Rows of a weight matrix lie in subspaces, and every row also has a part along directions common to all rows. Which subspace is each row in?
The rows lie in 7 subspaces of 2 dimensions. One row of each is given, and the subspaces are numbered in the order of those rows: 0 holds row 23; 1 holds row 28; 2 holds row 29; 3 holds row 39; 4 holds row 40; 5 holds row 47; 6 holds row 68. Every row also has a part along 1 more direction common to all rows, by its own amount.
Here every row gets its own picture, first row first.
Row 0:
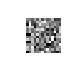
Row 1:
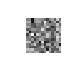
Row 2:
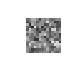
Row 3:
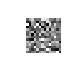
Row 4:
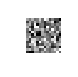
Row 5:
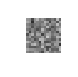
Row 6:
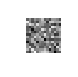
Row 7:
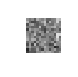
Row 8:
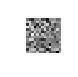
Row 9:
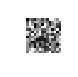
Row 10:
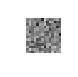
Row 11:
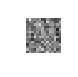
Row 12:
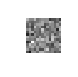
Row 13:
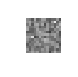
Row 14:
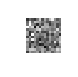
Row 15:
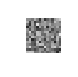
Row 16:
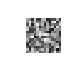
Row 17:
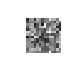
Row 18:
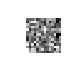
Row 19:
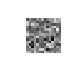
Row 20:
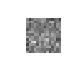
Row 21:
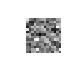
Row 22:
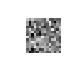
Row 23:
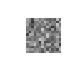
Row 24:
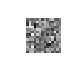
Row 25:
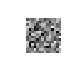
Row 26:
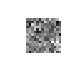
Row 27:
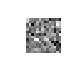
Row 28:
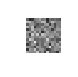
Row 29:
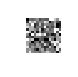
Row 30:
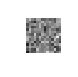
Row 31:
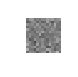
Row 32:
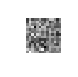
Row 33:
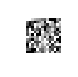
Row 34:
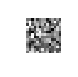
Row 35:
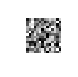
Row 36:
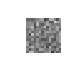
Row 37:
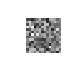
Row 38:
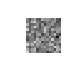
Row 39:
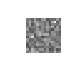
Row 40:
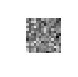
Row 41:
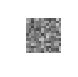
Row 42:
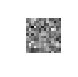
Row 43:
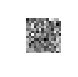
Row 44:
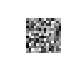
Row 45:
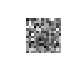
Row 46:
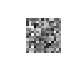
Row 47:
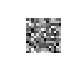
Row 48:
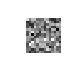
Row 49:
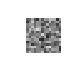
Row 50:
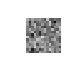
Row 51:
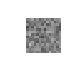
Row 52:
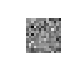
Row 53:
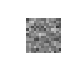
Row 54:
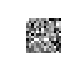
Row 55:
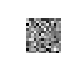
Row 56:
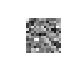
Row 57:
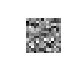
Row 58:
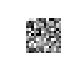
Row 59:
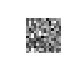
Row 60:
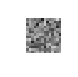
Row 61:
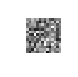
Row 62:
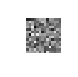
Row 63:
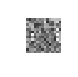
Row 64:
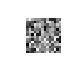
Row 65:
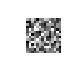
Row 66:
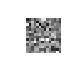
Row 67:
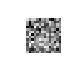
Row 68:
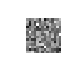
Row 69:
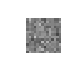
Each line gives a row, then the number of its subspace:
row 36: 6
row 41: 0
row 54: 2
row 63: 4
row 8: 1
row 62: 1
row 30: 4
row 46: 5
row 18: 4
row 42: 2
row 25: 0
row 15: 6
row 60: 6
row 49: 0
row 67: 6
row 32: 4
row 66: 1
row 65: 0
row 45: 6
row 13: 3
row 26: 2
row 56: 2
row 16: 3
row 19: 5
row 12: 5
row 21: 2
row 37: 1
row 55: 1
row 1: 0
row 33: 4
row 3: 1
